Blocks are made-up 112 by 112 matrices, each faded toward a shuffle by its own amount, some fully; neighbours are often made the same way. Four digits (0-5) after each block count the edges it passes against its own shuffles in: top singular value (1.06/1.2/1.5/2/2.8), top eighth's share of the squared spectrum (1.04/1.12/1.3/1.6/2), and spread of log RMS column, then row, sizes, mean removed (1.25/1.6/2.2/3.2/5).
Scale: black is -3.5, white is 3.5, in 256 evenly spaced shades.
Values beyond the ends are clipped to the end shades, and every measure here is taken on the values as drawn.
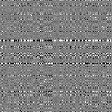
5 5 3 4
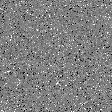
2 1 0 1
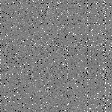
4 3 2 1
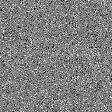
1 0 1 0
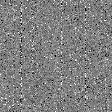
2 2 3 0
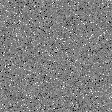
0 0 0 0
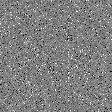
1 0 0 0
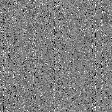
2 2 3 0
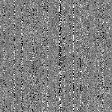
2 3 4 0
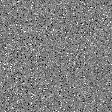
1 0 1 0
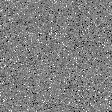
0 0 0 0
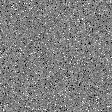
0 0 0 0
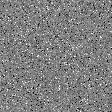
0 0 0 0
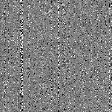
2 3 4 0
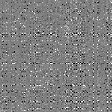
5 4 3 3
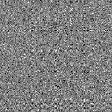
4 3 2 2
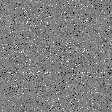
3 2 0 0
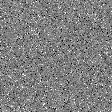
1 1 0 0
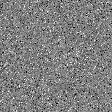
2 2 0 0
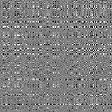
5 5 4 4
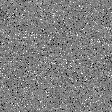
2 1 0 0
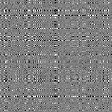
5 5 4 4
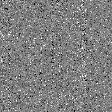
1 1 3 0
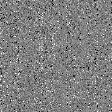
1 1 3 0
